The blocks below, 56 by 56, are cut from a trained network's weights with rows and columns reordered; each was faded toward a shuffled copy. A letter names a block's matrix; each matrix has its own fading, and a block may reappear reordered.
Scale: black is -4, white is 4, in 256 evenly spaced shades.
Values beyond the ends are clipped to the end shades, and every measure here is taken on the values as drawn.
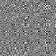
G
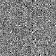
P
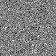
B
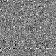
B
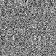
B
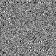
B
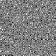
B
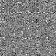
B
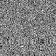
B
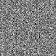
P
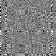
G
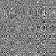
G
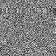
B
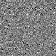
B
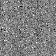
P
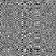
G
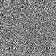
B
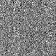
P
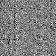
P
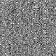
P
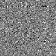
B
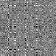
G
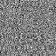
B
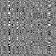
G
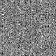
P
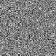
B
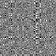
G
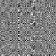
G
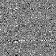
B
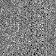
P
